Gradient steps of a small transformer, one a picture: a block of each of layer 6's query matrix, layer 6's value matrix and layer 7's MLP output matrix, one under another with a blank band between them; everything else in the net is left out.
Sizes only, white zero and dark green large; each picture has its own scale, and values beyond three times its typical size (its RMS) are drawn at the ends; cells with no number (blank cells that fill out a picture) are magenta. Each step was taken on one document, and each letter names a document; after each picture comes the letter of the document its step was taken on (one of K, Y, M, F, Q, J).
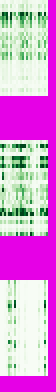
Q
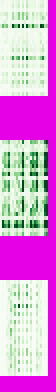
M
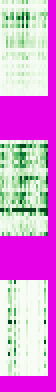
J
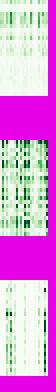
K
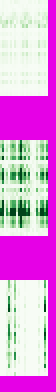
Q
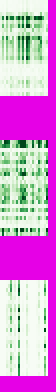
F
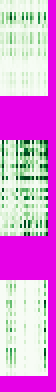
K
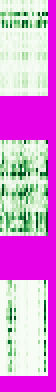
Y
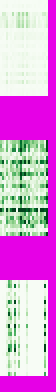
J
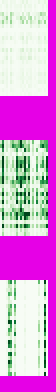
Q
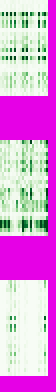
K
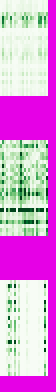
J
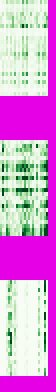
Y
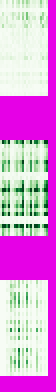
M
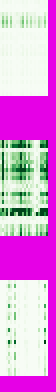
Q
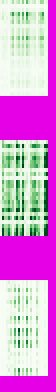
M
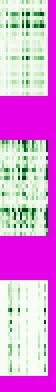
Y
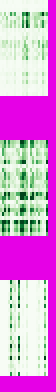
F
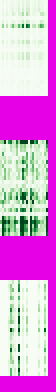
F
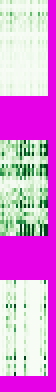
K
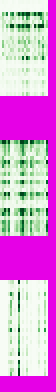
F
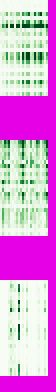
F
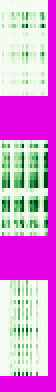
M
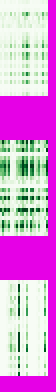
F
